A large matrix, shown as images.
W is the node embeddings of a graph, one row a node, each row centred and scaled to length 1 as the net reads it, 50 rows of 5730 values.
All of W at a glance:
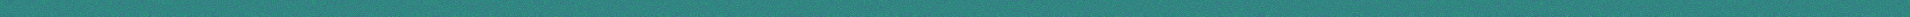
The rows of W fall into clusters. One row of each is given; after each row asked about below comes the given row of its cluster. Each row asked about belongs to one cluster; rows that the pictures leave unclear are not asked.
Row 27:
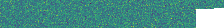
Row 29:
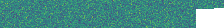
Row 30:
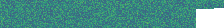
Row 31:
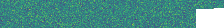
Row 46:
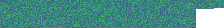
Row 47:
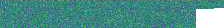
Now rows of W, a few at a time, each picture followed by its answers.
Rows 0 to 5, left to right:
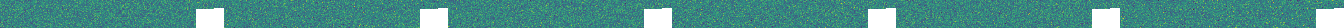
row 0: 30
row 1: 47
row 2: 46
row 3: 29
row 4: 47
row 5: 30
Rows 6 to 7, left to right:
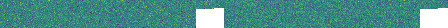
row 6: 27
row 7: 31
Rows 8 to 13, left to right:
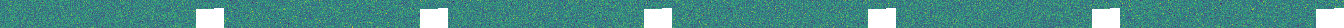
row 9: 30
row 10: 47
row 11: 47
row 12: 47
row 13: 31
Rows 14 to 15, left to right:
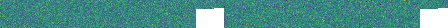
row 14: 27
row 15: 31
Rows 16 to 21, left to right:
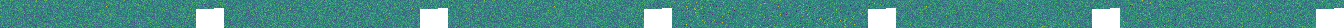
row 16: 30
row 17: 27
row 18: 30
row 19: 29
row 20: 29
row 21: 47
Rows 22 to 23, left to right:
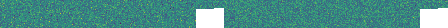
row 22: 31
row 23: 31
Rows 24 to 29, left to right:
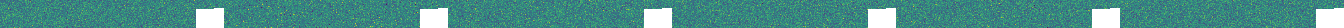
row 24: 46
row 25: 29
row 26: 30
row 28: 47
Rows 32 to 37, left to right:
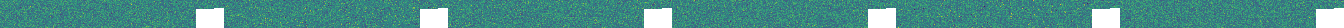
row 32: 29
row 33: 46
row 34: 30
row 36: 31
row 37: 31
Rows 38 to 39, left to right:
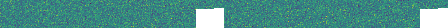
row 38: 27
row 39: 46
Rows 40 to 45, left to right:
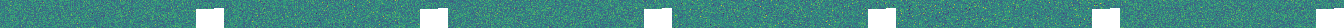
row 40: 47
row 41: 47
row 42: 46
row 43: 31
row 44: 30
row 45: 47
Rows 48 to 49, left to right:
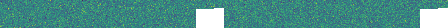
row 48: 46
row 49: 31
